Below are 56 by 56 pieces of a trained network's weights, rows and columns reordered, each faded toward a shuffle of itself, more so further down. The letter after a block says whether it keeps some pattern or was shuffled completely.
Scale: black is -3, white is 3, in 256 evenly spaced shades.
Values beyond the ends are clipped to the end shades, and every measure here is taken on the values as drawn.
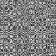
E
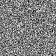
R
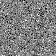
R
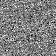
R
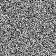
R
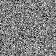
R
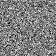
R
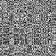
E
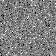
R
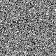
R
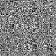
E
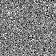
R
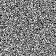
R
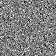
R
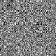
E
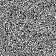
R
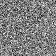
R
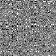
E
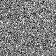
R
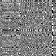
E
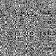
E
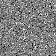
R
